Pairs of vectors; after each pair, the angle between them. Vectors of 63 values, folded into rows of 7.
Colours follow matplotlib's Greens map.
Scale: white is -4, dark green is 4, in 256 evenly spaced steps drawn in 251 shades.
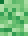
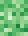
partly opposed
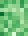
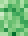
nearly opposite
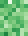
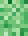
nearly opposite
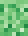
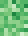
partly opposed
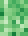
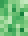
orthogonal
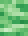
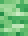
nearly parallel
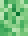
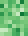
partly opposed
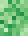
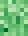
partly opposed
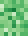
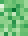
nearly parallel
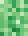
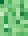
partly opposed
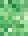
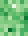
nearly opposite
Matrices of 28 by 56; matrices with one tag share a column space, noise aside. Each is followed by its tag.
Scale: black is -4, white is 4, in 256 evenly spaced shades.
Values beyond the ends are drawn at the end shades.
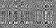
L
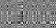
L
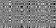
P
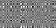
P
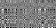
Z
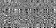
Z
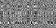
L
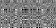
Z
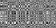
L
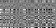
Z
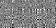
Z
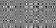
P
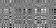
Z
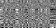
Z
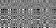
Z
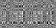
L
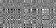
Z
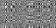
P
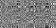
P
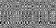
L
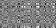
P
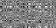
P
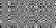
P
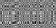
L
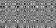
P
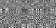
Z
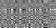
Z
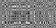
L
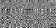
Z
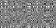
P
